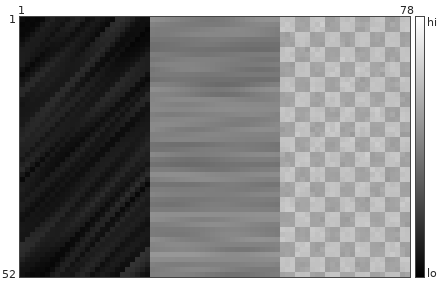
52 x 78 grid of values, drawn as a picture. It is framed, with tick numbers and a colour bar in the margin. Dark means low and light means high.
The table splits into one row of 3 panels. Panel 1,1: very low, slanting up to the right, faint in contrast. Panel 1,2: middling, streaked across, faint in contrast. Panel 1,3: high, checkered.
